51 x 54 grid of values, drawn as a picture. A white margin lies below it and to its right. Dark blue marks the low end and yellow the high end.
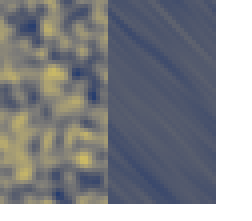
It is made of 1 by 2 panels. Panel 1,1: middling, blotchy, strong in contrast. Panel 1,2: low, slanting down to the right, faint in contrast.
